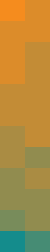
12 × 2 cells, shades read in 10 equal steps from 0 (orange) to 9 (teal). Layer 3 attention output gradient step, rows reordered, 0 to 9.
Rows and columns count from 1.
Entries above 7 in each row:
0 0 0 0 0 0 0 0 0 0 0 1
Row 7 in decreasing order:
3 2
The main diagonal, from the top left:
0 1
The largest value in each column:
9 7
